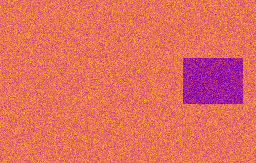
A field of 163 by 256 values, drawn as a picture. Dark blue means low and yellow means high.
The middle right is the ninth with the lowest average. In the middle right lies a patch that is lower than the rest. The values are skewed, with a long tail toward low values. Overall the values sit about 60% of the way up the scale. There are no regular stripes.
